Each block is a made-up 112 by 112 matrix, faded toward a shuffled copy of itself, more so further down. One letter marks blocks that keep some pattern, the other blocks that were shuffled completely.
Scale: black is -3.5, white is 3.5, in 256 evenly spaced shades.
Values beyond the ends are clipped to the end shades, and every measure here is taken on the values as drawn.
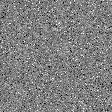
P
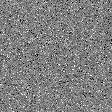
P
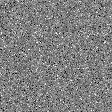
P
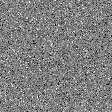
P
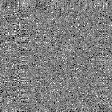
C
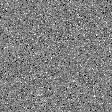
P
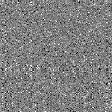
C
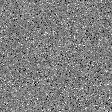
P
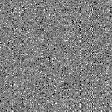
C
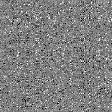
C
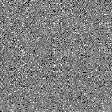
C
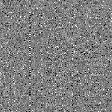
C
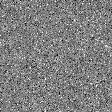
P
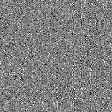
C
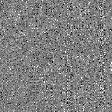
C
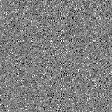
C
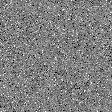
P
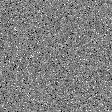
P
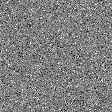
P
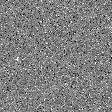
P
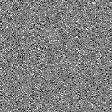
C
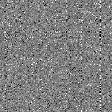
C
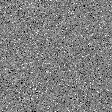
P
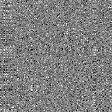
C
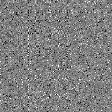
C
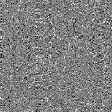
C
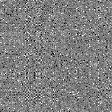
C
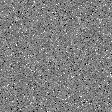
P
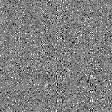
C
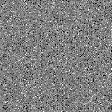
C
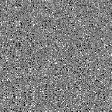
C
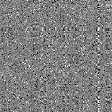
C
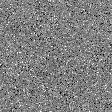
P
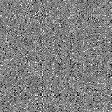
C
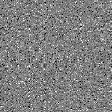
C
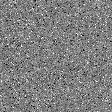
P
